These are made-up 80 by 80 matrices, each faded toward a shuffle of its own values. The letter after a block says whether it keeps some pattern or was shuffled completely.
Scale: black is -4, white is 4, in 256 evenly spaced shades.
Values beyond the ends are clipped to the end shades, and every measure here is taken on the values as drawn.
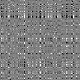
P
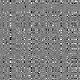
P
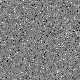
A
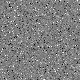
A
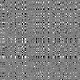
P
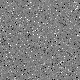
A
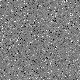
A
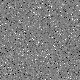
A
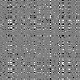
P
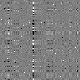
P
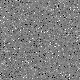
A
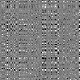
P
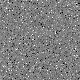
A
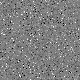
A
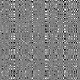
P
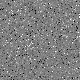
A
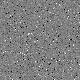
A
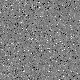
A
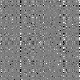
P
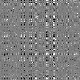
P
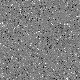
A
